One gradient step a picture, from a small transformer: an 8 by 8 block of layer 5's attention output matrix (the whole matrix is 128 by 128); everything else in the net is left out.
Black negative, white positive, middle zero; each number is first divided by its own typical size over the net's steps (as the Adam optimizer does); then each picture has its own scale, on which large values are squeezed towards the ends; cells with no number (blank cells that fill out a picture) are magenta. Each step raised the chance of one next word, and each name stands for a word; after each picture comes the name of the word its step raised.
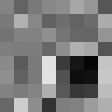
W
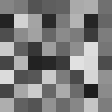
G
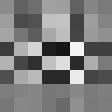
G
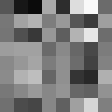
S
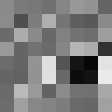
W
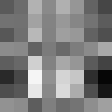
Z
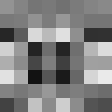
S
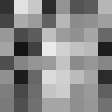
G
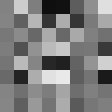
G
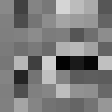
W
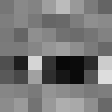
W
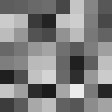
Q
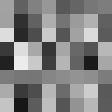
S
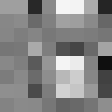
Z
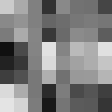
S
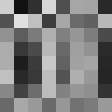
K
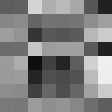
W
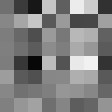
K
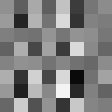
Z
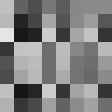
S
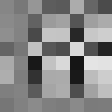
W
